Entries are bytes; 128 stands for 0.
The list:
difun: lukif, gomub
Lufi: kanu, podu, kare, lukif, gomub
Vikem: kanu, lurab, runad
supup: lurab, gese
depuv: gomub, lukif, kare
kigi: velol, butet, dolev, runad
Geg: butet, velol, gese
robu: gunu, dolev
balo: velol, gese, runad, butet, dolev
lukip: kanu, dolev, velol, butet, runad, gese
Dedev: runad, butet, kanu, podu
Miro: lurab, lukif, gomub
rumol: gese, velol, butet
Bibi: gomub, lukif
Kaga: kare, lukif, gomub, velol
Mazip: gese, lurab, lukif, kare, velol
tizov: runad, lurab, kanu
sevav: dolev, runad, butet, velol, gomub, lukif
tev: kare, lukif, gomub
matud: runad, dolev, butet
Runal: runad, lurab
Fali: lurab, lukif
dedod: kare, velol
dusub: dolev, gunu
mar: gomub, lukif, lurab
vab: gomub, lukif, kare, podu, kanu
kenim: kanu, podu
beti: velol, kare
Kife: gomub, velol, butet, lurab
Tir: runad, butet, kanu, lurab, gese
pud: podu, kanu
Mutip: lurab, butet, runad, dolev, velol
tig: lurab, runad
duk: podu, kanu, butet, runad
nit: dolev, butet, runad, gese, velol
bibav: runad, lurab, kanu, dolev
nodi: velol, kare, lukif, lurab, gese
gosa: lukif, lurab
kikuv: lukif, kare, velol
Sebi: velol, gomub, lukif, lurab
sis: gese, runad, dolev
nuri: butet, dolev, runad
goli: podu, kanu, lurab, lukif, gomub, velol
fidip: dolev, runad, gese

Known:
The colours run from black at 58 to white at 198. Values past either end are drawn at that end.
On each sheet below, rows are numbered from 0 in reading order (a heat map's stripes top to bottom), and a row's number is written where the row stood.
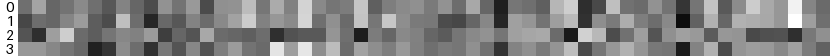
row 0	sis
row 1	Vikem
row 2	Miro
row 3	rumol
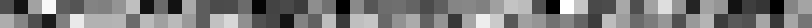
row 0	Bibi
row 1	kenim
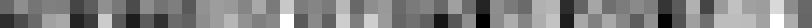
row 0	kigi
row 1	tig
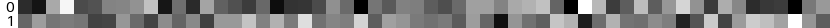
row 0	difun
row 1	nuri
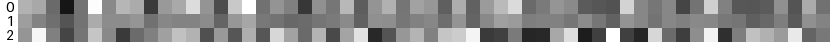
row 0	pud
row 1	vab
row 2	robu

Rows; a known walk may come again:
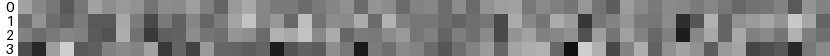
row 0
vab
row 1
duk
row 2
Kife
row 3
Miro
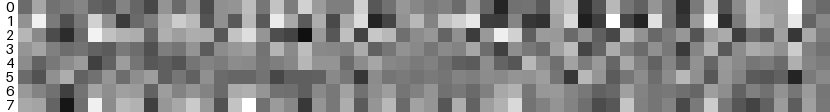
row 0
sis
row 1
robu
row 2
kenim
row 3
balo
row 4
nodi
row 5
Lufi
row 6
Dedev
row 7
pud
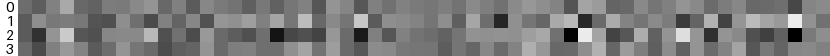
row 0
sevav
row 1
kigi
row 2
tev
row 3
Sebi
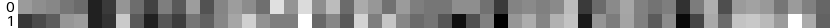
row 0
rumol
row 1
tig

